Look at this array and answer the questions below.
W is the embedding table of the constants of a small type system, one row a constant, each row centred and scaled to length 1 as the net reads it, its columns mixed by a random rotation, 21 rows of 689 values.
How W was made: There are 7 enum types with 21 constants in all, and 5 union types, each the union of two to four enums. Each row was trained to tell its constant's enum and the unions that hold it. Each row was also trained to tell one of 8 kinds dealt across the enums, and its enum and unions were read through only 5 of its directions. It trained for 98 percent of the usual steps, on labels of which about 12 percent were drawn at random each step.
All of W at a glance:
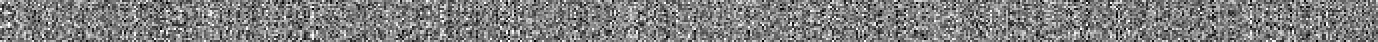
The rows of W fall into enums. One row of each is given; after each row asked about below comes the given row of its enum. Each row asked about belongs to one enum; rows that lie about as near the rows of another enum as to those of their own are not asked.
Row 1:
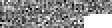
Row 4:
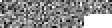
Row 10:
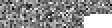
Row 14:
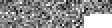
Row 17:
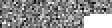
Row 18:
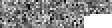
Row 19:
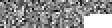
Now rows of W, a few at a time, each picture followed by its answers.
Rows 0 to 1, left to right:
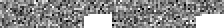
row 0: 14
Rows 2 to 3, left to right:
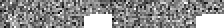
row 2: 4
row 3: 17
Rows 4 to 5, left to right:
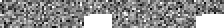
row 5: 10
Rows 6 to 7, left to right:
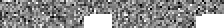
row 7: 10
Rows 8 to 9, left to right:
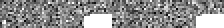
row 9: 14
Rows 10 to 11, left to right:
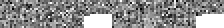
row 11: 18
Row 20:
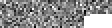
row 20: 14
